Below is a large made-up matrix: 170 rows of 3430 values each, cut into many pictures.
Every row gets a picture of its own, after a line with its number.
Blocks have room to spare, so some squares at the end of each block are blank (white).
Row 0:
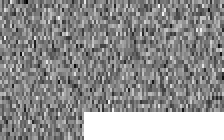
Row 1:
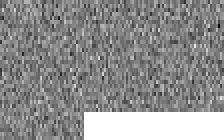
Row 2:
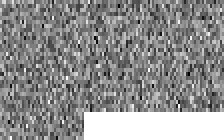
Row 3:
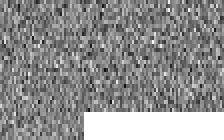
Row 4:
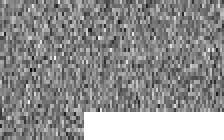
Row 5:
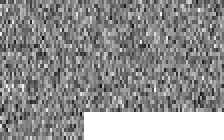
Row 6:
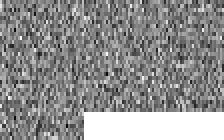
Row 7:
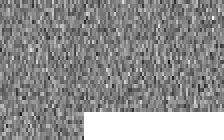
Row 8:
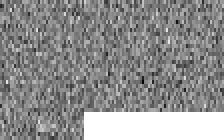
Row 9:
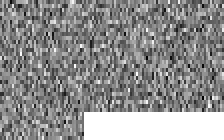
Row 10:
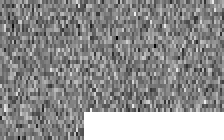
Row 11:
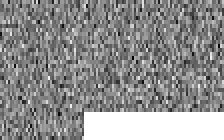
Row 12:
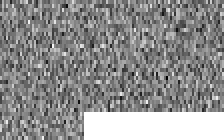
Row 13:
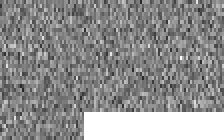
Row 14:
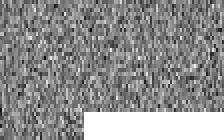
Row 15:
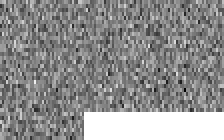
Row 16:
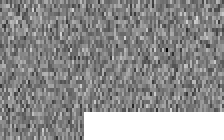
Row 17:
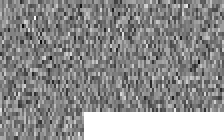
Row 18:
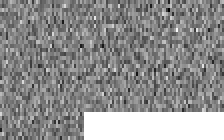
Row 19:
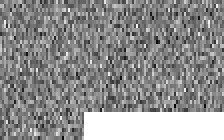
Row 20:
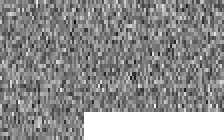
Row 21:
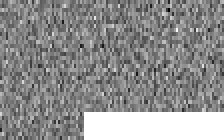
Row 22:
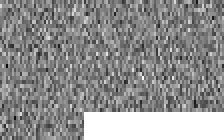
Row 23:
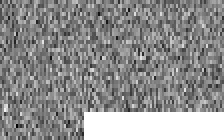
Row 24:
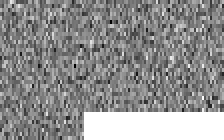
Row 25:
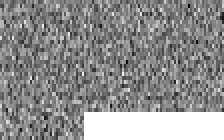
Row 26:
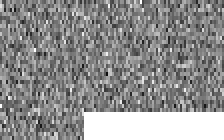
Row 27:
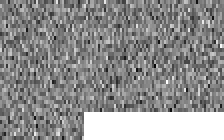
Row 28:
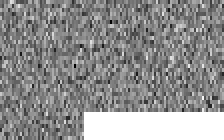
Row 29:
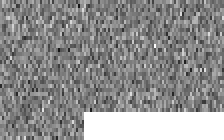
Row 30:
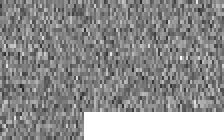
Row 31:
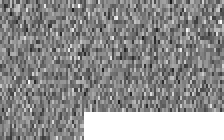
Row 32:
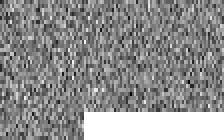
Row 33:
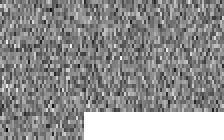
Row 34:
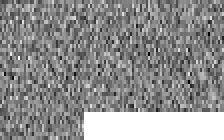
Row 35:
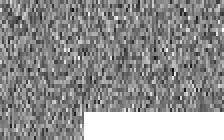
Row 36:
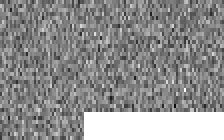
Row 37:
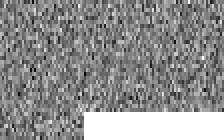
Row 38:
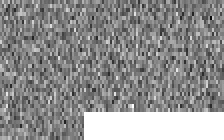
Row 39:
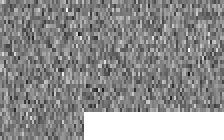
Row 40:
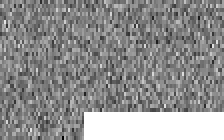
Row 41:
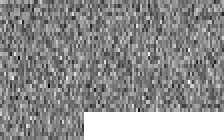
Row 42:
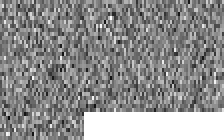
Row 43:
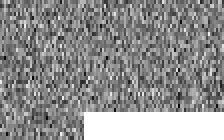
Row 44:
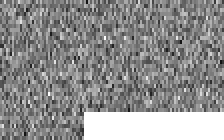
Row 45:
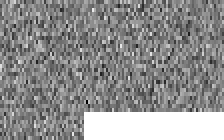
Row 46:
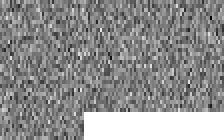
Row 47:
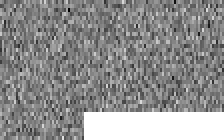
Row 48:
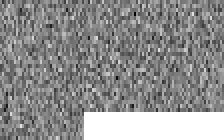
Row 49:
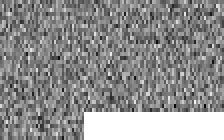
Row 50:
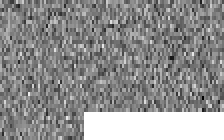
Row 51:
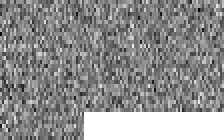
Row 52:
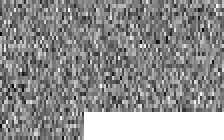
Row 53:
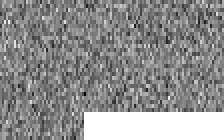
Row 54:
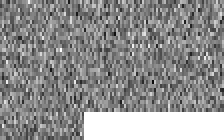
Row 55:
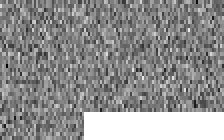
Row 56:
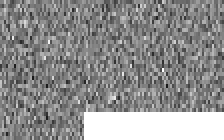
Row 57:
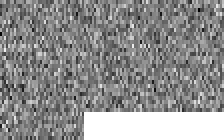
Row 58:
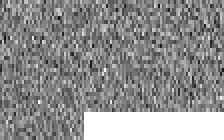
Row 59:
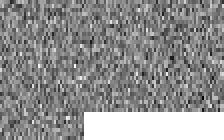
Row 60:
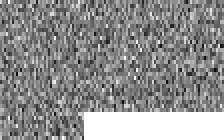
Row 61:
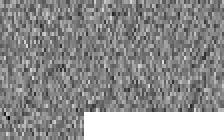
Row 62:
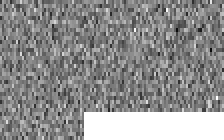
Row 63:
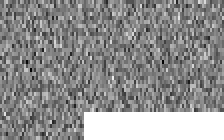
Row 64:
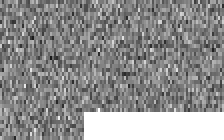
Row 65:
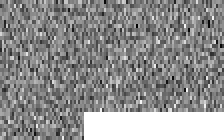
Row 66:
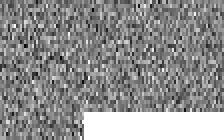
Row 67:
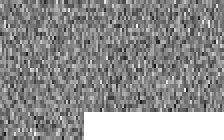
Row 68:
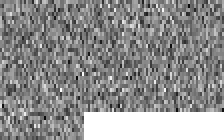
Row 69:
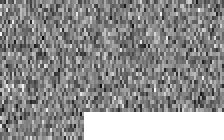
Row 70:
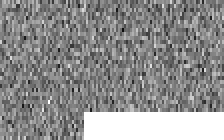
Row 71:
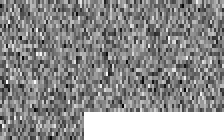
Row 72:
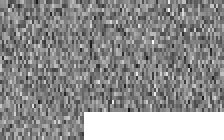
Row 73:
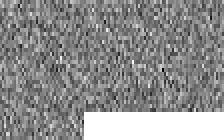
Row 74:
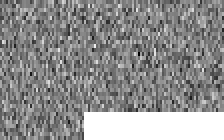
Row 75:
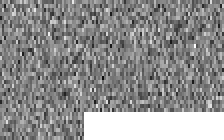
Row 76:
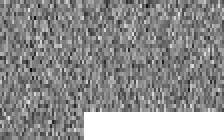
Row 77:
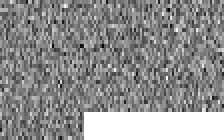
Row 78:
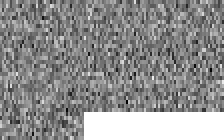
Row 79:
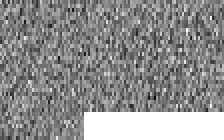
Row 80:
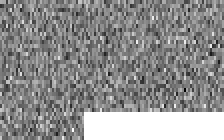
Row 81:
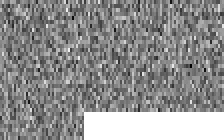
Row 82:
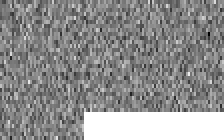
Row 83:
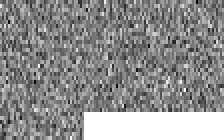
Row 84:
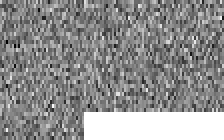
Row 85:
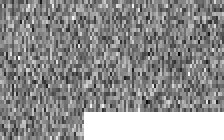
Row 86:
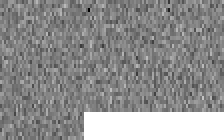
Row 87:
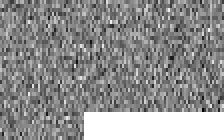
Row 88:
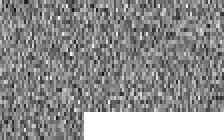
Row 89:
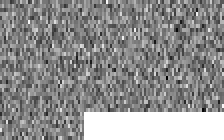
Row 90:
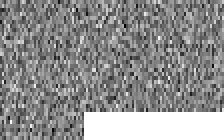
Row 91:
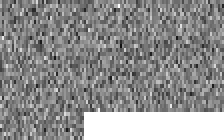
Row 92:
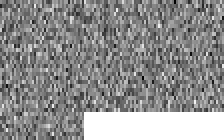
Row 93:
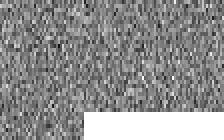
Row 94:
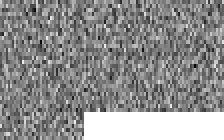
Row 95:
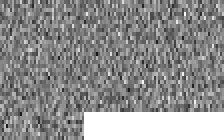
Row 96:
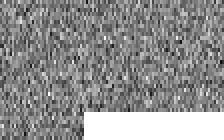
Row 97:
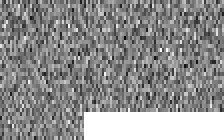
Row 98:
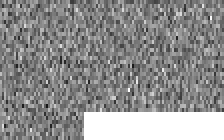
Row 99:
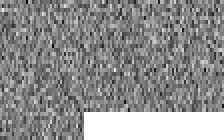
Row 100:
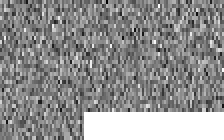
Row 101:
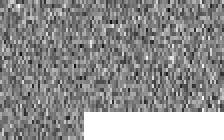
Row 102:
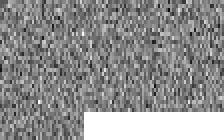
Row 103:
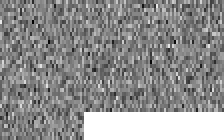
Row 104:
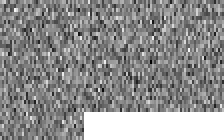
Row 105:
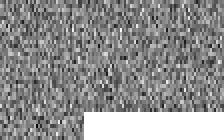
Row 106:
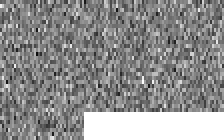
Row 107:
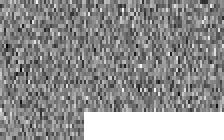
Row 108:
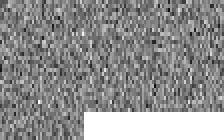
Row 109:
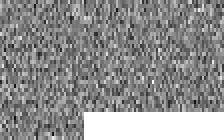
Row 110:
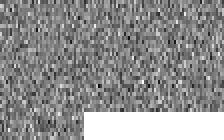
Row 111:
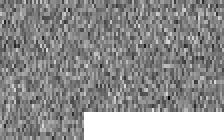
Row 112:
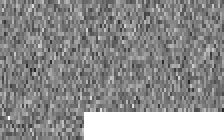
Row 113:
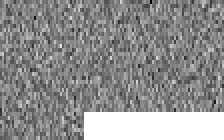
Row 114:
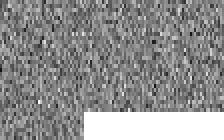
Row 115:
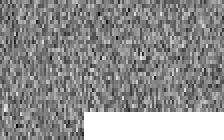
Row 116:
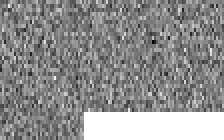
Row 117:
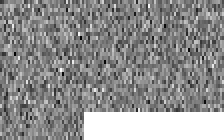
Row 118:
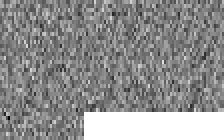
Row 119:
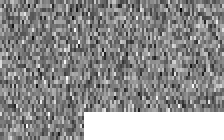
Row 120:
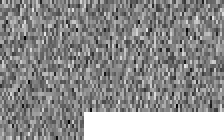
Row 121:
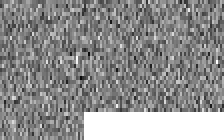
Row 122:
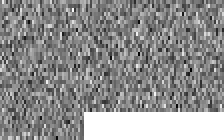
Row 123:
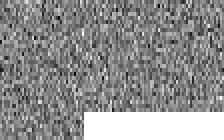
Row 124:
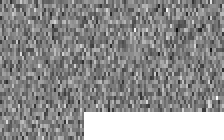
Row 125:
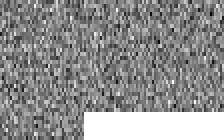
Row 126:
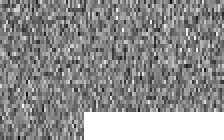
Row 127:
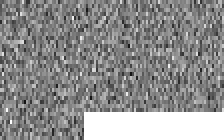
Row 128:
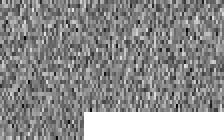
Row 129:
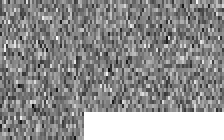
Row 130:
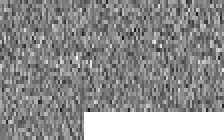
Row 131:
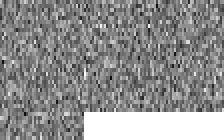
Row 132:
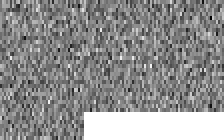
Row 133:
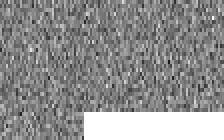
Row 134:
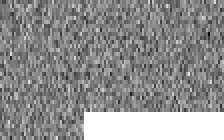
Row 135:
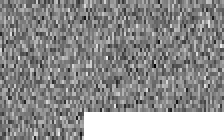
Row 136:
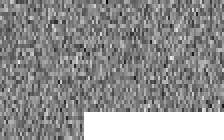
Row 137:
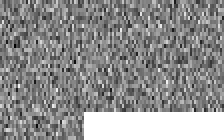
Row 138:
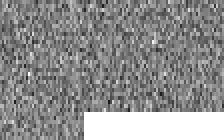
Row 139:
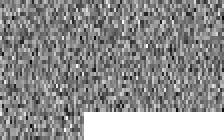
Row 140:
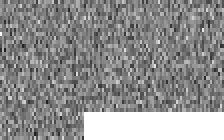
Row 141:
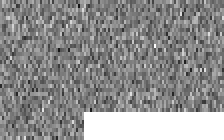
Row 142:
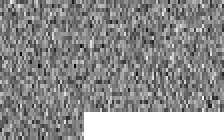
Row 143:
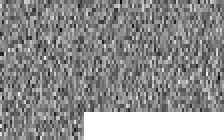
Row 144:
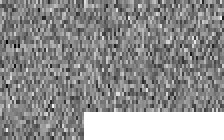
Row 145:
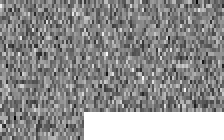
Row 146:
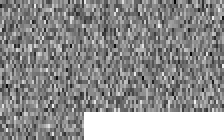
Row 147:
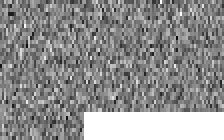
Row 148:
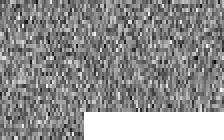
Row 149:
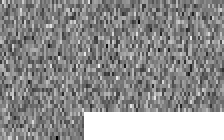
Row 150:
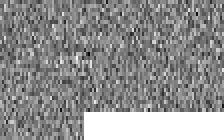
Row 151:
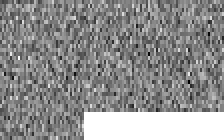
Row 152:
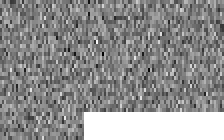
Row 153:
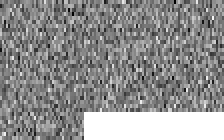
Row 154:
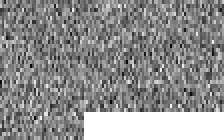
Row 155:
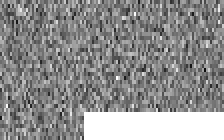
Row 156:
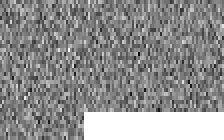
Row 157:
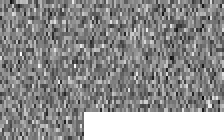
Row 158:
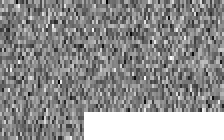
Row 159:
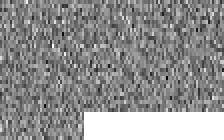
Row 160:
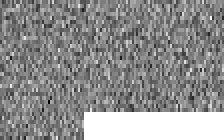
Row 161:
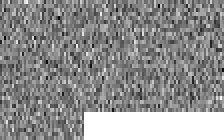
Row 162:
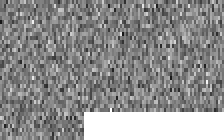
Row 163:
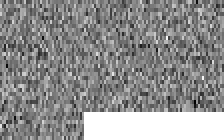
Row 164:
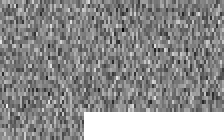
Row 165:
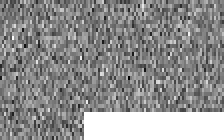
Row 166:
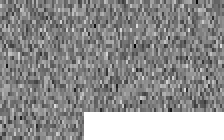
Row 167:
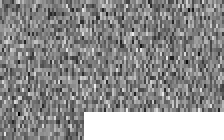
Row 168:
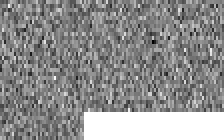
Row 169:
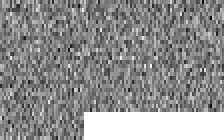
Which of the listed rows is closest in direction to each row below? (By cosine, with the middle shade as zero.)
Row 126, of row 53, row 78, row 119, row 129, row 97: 97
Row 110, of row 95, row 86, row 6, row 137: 95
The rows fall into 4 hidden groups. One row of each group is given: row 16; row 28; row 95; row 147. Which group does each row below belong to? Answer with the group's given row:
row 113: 147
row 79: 16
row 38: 16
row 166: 95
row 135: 95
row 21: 28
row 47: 95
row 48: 16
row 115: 16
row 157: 28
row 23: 16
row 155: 16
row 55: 95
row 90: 147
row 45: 147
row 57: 95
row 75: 28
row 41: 16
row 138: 28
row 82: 16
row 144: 95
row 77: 28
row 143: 147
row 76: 147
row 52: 95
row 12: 28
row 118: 147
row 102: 28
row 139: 147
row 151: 16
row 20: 147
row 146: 95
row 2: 16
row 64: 147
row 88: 28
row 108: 28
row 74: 16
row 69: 95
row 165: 147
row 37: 147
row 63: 147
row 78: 147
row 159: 28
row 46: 16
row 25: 147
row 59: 28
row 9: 28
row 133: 95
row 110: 95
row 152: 16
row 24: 28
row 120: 16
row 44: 16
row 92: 95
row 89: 28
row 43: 147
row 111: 95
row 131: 147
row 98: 147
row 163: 95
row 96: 16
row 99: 28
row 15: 95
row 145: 95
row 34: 16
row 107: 147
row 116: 28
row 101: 28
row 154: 147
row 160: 16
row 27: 95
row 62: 28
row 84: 95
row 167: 28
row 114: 28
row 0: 28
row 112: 147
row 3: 28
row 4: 147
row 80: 95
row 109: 95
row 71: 95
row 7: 95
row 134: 16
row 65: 95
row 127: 147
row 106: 95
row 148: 147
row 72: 28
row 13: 95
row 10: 16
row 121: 28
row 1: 28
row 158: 28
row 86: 28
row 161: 28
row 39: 16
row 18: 28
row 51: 95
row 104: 16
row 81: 16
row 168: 28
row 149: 16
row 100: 28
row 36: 95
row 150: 28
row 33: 95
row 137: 95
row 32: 16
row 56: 147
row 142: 28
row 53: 95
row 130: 28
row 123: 28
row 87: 28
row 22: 95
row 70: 16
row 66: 147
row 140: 95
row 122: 16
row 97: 16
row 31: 16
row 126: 16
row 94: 147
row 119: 16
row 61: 147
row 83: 95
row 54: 95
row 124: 28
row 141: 16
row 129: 95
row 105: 95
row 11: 95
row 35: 16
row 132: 16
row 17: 147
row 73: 147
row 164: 16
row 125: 95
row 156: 16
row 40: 95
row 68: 147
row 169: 16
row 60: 95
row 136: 28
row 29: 16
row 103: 147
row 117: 16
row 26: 95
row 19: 95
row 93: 95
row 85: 16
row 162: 147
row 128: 16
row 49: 95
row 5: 95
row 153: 95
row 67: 95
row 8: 95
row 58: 28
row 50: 28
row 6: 95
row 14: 147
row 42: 147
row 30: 95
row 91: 147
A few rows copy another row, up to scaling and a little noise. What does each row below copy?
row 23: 115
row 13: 30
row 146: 92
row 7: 133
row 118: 61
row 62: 124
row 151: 34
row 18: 21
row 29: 141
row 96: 44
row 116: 168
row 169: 132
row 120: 128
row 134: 82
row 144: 84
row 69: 5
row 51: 57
